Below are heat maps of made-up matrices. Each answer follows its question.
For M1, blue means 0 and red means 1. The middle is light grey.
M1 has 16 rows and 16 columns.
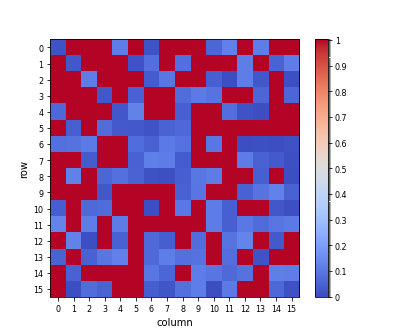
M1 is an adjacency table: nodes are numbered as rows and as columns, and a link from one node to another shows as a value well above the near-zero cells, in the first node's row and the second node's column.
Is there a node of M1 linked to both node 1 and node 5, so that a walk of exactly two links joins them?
yes
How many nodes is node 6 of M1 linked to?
4
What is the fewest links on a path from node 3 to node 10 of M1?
2
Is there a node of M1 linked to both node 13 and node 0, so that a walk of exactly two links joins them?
yes
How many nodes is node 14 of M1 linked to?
7
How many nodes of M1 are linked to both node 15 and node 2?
3
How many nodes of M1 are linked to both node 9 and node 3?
7
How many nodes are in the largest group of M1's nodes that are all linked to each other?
5
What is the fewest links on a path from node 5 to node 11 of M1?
1
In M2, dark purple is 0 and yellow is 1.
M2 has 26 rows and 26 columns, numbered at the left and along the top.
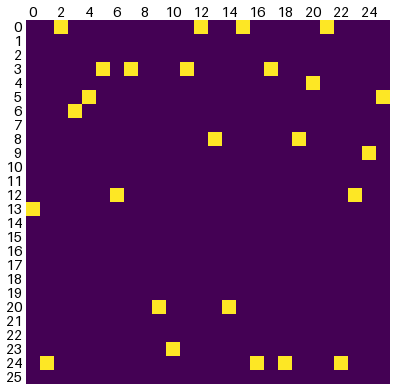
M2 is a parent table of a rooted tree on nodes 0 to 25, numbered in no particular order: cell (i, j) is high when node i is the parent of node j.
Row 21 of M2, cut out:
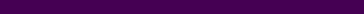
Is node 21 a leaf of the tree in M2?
yes
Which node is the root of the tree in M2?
8
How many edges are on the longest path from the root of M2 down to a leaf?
11
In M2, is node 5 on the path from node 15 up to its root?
no
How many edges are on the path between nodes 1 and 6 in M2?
7
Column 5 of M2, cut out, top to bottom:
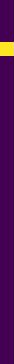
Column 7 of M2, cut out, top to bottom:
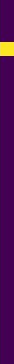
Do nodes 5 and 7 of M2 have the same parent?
yes
